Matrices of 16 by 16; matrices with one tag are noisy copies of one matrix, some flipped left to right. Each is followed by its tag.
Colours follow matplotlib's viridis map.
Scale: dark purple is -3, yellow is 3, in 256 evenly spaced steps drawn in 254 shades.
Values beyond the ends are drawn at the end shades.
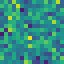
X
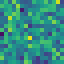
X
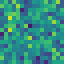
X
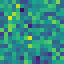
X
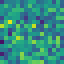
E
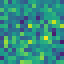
E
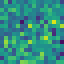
E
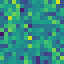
X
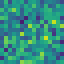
E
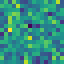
X
